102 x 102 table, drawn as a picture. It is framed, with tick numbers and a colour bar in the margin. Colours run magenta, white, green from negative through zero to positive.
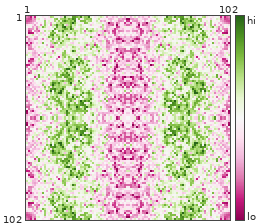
Odd rows or columns: none. Slope: none. Stripes: upright, repeating 2 times. Grain: blotchy. Mirror symmetry: left to right and top to bottom. Seam: none.
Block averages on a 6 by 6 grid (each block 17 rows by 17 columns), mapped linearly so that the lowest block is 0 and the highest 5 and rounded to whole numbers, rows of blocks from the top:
240042 / 240042 / 250052 / 250052 / 240042 / 240042
